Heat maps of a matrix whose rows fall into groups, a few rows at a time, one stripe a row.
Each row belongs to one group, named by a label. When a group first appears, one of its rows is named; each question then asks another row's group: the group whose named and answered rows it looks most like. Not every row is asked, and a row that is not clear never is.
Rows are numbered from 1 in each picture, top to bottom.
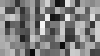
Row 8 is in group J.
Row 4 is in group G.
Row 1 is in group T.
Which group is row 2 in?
G
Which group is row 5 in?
G
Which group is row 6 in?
G
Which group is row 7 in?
T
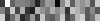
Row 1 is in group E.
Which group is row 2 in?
J
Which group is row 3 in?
G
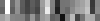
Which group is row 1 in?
E
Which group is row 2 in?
E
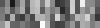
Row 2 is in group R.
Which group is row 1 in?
R
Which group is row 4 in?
T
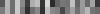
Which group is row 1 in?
R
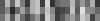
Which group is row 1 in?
R
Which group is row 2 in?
R
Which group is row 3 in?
E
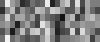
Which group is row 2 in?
J
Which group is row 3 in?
T
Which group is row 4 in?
T
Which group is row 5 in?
R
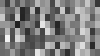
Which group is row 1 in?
J
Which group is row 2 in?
G
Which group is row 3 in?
G
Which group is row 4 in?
T
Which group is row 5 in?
E
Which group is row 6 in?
E
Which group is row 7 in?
E
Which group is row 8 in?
J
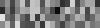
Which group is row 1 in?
R
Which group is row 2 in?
R
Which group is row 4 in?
E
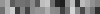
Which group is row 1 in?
T
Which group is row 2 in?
J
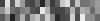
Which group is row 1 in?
E
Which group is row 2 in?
T
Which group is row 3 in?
R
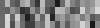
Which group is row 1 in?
T
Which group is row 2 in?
G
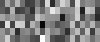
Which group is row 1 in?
E
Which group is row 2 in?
J
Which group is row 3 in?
J
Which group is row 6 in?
T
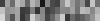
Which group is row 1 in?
R
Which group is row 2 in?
G
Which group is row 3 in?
G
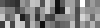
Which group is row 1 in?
R
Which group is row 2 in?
T
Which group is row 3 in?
G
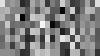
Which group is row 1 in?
G
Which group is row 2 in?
T
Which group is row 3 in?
G
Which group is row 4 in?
T
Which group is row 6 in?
E
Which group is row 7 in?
R
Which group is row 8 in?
J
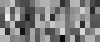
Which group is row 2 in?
E
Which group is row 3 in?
E
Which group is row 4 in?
J
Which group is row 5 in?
G
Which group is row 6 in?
T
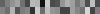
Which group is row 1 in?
R
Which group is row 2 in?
J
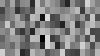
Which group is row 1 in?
J
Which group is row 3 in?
R
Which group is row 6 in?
R
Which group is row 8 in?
G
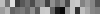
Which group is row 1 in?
J
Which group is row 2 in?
T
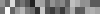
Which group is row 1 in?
J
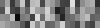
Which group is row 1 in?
R
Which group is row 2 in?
R
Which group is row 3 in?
J
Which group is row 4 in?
G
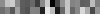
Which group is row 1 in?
T
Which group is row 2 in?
E
